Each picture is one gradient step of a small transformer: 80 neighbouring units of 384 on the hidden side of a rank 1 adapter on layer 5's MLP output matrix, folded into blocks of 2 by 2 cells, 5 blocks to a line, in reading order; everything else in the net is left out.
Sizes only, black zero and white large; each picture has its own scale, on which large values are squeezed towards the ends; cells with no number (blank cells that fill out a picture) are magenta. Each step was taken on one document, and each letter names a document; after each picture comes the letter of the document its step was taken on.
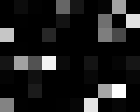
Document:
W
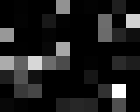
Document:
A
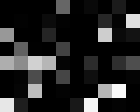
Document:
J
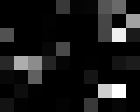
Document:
A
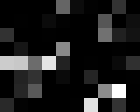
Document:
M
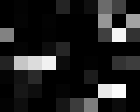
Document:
A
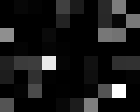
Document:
W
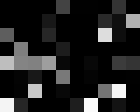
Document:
J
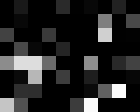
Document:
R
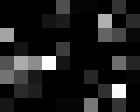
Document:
M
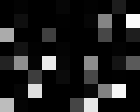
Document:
R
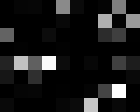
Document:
W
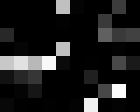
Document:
M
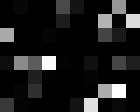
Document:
W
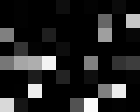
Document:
R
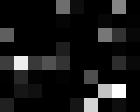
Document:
M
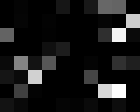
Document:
A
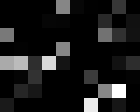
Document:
M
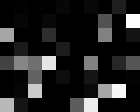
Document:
R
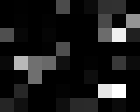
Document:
A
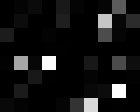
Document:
W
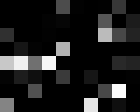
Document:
M
